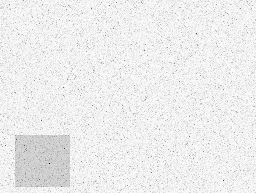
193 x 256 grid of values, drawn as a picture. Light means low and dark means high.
There are no regular stripes. An odd patch, higher than its surroundings, sits in the bottom left. The values are skewed, with a long tail toward high values. Overall the values sit about 10% of the way up the scale. No row or column stands out. The bottom left is the ninth with the highest average.
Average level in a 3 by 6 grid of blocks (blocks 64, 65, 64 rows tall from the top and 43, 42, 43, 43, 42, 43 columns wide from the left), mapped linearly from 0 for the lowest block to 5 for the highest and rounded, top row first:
0 0 0 0 0 0
0 0 0 0 0 0
5 5 0 0 0 0
